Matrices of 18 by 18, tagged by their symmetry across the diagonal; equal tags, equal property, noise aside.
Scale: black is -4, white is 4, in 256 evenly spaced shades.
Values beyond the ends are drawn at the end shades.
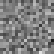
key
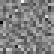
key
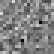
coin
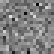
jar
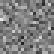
jar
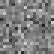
key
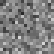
coin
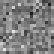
key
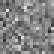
jar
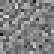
coin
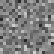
coin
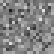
coin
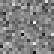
key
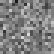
jar
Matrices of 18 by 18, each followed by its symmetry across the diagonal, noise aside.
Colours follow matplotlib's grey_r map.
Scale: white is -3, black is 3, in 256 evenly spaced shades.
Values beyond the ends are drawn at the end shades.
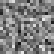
antisymmetric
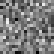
neither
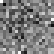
symmetric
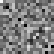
symmetric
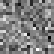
antisymmetric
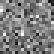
neither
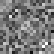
symmetric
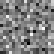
antisymmetric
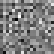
antisymmetric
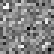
symmetric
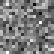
neither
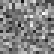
neither
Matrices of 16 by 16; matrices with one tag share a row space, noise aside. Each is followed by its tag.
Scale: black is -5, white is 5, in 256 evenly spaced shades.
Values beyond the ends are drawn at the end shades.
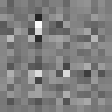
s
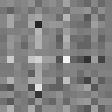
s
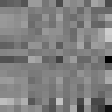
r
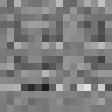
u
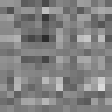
u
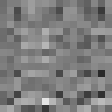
u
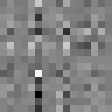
s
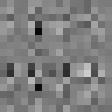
s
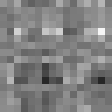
u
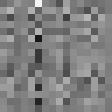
s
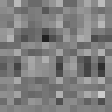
u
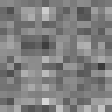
u
